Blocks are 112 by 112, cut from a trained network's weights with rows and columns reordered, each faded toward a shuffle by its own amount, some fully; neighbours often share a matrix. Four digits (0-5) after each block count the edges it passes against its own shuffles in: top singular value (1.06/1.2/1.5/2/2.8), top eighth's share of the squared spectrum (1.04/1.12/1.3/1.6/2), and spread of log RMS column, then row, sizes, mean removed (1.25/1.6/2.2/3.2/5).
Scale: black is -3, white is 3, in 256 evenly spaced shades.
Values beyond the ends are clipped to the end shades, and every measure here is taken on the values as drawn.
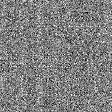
2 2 0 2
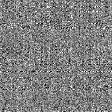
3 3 0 3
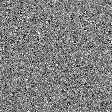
0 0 0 0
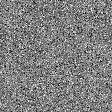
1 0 0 0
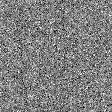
1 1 0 0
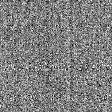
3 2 0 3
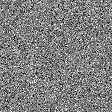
0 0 0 0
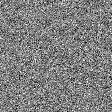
1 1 0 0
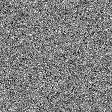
0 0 0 0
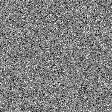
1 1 0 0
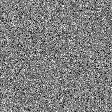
0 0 0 0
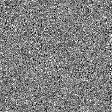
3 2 2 0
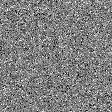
0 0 0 0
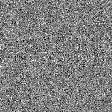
2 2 0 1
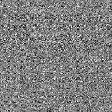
4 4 1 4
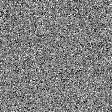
1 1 0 1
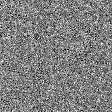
1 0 0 1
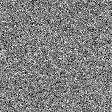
1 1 0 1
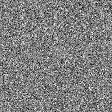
2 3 0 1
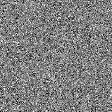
3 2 2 0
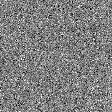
2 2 1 0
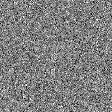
2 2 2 0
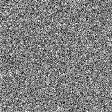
2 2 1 0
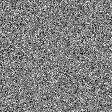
0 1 0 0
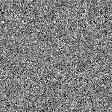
1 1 0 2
